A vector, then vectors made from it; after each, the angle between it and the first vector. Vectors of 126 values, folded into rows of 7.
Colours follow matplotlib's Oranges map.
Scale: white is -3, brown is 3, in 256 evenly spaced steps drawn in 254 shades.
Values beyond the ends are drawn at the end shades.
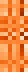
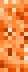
partly aligned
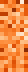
partly opposed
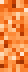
orthogonal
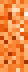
partly aligned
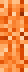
nearly parallel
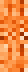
nearly parallel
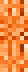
nearly parallel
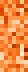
partly opposed
